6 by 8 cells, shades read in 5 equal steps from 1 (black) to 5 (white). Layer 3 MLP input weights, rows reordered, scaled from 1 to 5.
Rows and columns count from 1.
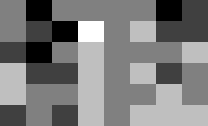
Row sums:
19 22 23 24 27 26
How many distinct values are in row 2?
5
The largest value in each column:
4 3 3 5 3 4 4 4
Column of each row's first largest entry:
1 4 4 1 1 4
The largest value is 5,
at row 2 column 4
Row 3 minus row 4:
-2 -1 1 0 0 -1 1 1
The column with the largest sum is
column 4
